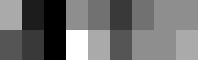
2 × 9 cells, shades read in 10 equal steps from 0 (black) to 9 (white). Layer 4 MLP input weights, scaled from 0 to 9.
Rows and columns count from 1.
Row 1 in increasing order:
0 1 2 4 4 5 5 5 6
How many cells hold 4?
2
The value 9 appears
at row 2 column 4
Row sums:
32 39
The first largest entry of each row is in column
1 4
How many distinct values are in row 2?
6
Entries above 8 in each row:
0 1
